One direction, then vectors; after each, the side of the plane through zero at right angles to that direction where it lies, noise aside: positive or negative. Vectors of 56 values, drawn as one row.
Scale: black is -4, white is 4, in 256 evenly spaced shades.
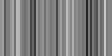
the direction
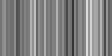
negative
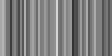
negative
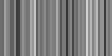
negative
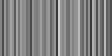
positive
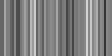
negative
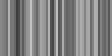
negative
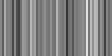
negative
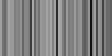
positive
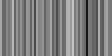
positive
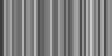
negative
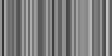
negative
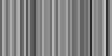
positive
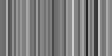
positive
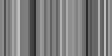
positive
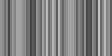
positive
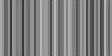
positive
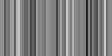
positive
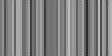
positive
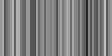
positive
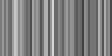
positive
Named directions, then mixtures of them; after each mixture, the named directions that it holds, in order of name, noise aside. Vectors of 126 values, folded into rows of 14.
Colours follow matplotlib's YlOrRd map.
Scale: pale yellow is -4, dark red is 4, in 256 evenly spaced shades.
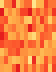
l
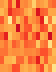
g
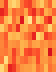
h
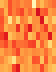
g, l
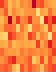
g, l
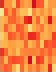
l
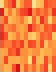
l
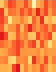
g, l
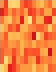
h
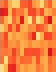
h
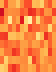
h, l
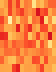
g, l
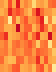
g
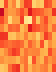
h, l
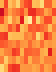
h, l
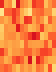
g, l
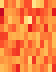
h, l
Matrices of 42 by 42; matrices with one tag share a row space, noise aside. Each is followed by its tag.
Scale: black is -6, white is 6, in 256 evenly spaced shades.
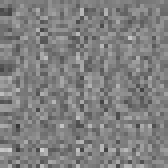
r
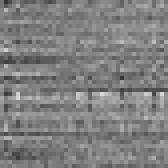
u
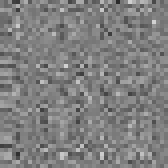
r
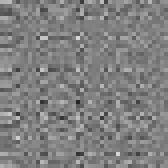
r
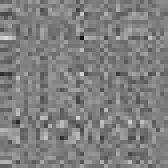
r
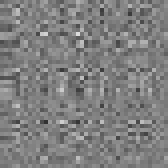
r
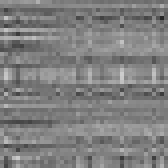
u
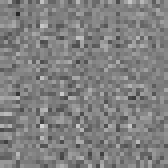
r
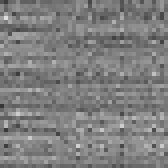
u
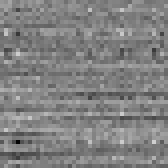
u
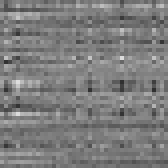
u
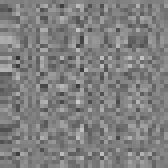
r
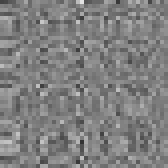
r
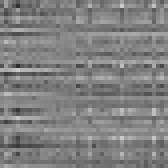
u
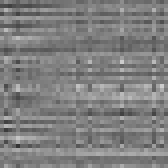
u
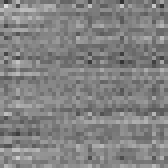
u
